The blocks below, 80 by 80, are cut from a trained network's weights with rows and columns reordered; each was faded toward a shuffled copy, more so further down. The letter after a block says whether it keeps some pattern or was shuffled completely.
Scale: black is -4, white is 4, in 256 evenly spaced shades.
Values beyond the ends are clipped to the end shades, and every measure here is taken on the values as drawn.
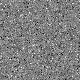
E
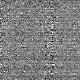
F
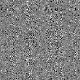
F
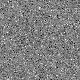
E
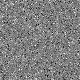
E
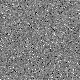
E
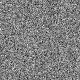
E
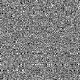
F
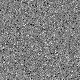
E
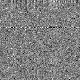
F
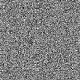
F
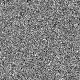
E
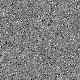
E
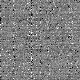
F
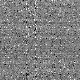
F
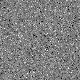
E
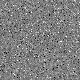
E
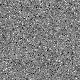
E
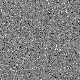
E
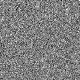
F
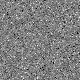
E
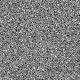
E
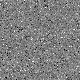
E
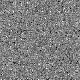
F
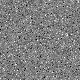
E
